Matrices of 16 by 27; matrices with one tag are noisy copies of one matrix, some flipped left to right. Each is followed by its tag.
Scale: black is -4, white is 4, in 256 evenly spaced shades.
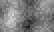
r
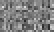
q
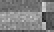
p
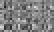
q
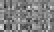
q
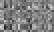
q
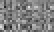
q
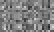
q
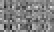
q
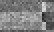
p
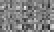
q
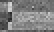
p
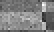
p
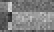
p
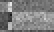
p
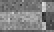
p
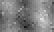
r
